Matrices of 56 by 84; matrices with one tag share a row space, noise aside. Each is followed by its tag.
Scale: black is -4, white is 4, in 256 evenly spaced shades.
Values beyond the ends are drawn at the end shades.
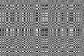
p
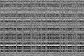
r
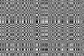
p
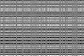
r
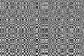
p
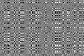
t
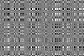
t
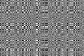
p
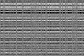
r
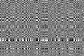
p
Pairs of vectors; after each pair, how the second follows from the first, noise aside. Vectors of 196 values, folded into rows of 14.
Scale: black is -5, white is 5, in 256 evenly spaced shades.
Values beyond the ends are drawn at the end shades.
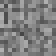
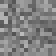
sign-scrambled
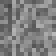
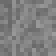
shrunk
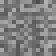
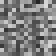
scaled up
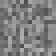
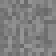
shrunk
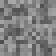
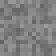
shrunk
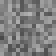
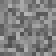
sign-scrambled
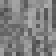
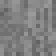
shrunk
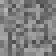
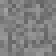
shrunk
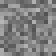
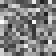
scaled up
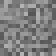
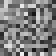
scaled up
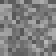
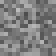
wrapped around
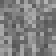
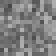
wrapped around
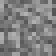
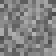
sign-scrambled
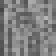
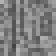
wrapped around
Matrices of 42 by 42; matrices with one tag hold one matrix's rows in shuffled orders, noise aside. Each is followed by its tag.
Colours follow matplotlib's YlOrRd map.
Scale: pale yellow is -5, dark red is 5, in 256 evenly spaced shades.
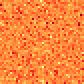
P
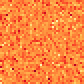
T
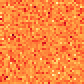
T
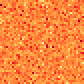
P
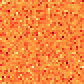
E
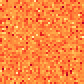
E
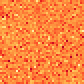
E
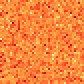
T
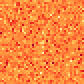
P
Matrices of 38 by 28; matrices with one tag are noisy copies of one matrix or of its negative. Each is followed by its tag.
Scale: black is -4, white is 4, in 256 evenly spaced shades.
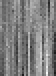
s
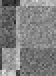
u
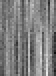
s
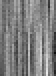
s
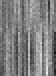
s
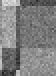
u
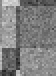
u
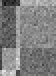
u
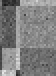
u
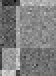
u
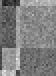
u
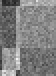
u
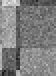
u
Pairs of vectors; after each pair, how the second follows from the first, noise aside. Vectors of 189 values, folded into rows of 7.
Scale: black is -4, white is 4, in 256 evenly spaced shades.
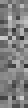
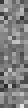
shuffled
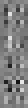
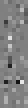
partly zeroed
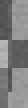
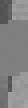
partly zeroed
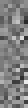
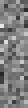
shuffled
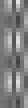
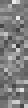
shuffled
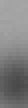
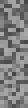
shuffled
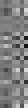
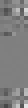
partly zeroed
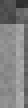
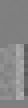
partly zeroed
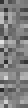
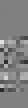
partly zeroed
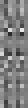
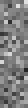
shuffled
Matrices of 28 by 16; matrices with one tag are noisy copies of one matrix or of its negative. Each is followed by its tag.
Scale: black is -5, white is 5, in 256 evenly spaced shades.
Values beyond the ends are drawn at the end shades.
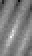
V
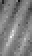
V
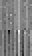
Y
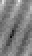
V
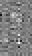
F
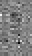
F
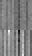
Y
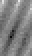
V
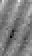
V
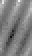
V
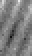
V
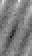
V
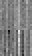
Y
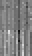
Y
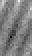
V
